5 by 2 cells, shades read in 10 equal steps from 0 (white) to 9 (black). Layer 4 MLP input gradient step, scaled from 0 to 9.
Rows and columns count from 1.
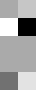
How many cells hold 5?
1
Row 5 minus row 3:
2 -2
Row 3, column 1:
3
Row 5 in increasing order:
1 5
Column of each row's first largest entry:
1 2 1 1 1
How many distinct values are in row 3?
1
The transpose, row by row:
3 0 3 3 5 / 2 9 3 3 1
